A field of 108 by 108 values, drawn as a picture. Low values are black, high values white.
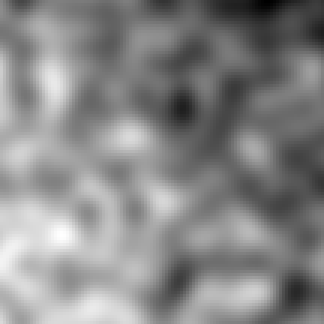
No lone cell stands out from its neighbours. There are no regular stripes. The halves do not mirror each other. The ninth with the highest average is the bottom left. The field is smooth, with broad soft blobs. The field climbs toward the bottom left. The top right is the ninth with the lowest average. No row or column stands out.
